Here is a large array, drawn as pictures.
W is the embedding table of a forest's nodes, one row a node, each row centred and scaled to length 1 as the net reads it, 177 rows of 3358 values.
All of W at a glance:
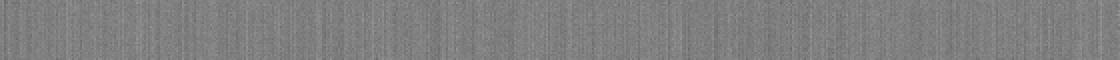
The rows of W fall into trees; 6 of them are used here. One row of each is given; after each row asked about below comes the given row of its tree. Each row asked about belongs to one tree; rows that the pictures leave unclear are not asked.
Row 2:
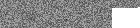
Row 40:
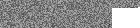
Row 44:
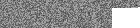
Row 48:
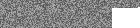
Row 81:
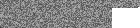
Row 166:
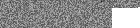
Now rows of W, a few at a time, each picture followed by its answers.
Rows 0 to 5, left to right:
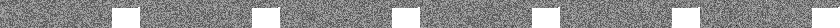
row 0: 81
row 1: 44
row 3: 40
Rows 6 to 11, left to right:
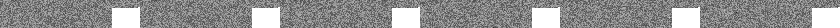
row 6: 40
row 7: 40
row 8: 81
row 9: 81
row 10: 81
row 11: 44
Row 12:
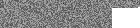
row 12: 40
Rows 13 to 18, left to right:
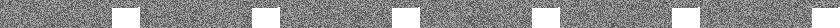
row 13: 40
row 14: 48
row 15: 44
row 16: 40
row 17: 40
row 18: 40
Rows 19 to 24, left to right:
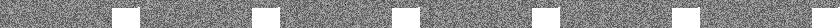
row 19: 48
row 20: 166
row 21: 166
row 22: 81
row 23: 2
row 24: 40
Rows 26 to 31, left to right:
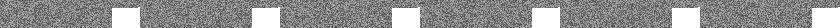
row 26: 166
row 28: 48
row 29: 81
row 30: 40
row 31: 44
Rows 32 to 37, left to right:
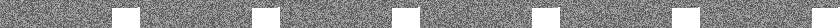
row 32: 2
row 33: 40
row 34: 81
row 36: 44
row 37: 81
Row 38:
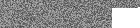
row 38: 2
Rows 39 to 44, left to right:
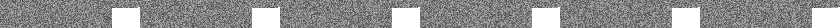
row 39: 48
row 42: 44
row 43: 44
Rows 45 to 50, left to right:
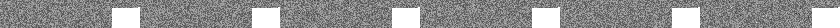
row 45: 44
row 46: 44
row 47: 2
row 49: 44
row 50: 40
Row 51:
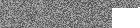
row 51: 2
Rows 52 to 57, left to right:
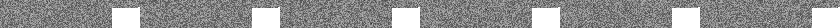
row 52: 40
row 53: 81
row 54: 81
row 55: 44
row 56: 44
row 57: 44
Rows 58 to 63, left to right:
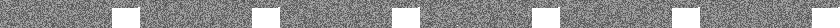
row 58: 40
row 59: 166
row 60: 44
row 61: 81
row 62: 166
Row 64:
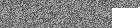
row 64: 81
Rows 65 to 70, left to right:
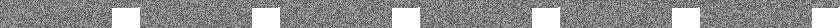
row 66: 44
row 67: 166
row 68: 2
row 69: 166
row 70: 81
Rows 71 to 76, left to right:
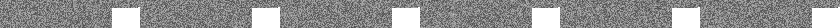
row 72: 44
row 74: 40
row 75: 48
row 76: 40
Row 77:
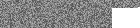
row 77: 40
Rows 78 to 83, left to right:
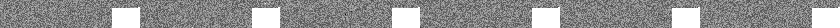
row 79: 166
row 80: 166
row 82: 81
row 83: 40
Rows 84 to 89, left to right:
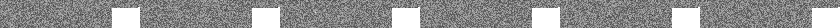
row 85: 81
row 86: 81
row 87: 2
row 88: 40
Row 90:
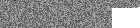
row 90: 44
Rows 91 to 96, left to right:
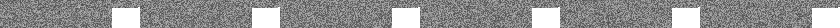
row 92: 40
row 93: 44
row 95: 166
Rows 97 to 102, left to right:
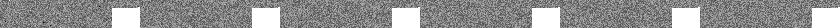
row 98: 40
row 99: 44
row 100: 44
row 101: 40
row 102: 44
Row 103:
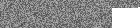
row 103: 44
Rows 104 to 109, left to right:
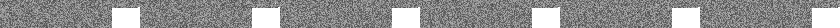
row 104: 81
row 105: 81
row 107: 40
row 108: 44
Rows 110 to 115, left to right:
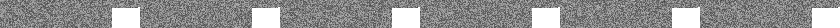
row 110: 81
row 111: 44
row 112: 81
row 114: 48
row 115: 81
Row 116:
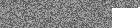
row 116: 81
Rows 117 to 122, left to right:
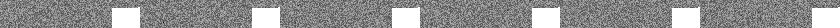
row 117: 44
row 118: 81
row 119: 48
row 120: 40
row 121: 40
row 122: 166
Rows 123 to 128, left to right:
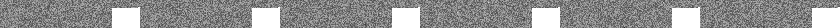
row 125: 81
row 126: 81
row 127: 40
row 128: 2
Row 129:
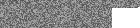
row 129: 81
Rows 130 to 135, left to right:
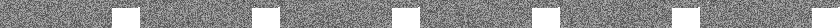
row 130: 44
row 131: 166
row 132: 166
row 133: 166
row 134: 40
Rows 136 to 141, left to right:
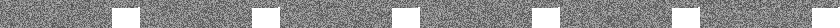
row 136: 40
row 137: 40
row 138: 44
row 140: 40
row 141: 81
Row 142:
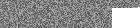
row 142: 44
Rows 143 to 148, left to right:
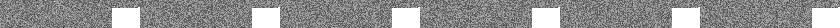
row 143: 2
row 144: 40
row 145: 44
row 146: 81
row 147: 44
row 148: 81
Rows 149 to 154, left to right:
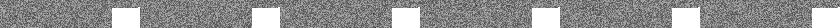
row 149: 81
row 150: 44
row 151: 81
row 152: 81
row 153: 44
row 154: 2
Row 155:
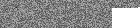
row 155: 44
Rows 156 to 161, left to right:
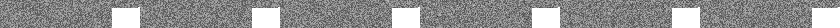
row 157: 81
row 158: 40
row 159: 48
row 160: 40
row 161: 40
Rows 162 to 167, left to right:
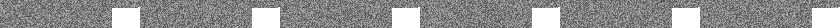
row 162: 81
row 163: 166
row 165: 44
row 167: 44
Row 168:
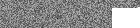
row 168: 166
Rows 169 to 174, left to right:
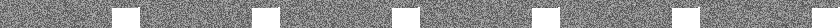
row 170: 44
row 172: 81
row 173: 40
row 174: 81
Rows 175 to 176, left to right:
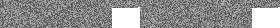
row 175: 40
